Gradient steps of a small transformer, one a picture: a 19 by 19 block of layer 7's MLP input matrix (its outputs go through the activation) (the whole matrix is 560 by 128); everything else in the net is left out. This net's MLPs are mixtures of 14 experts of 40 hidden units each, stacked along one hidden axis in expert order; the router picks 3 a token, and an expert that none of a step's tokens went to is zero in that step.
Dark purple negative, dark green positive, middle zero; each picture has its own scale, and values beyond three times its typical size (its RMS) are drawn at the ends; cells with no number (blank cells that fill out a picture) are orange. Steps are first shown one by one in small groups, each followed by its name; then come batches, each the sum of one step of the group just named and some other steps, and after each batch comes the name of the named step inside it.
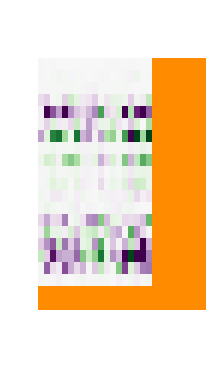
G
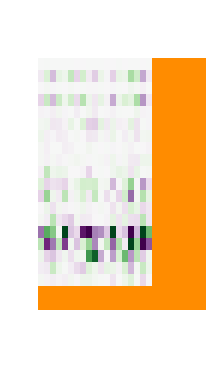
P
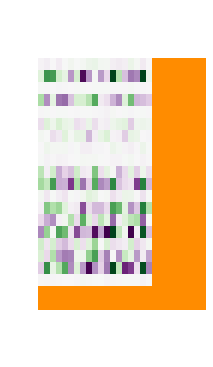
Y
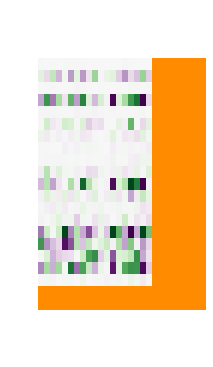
P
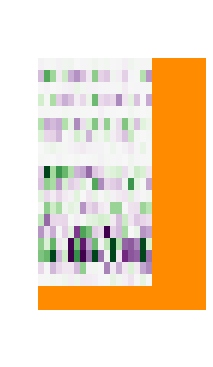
Y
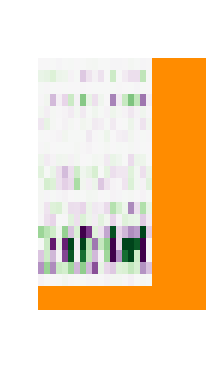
Y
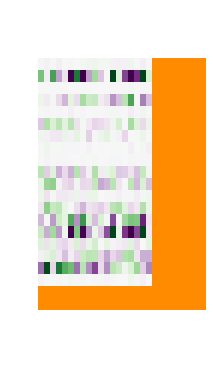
Y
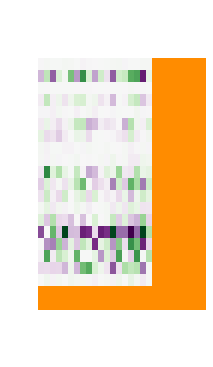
P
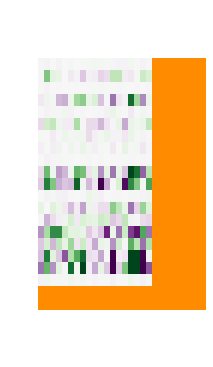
Y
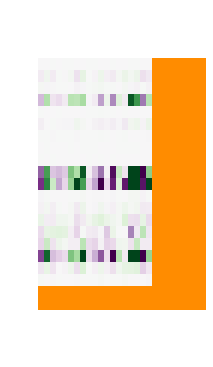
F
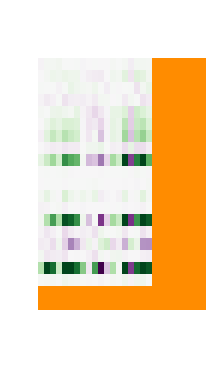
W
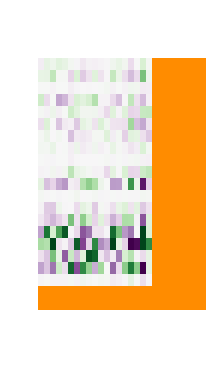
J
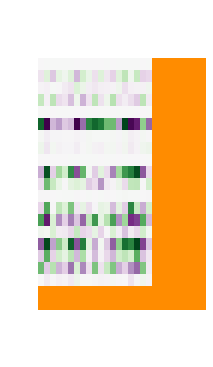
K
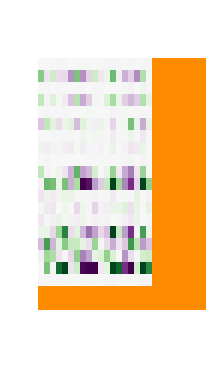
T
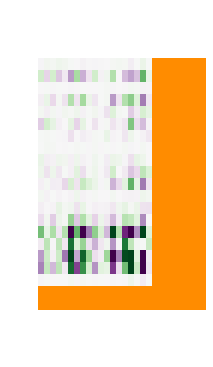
J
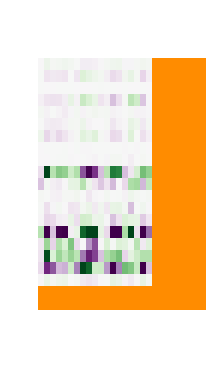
F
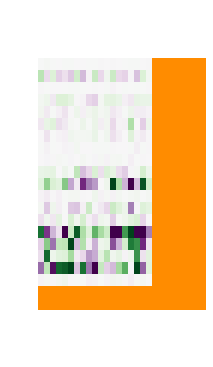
T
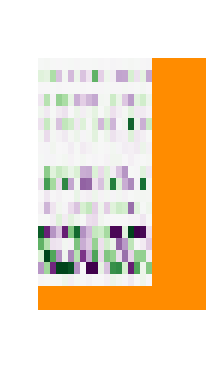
T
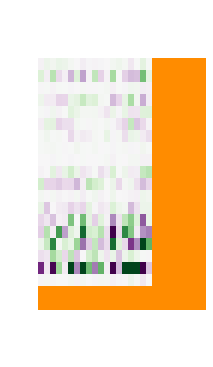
J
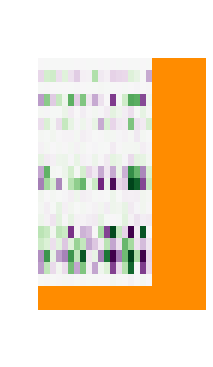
F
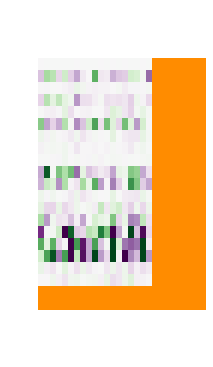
K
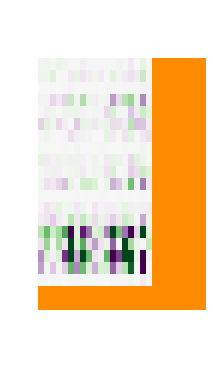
J
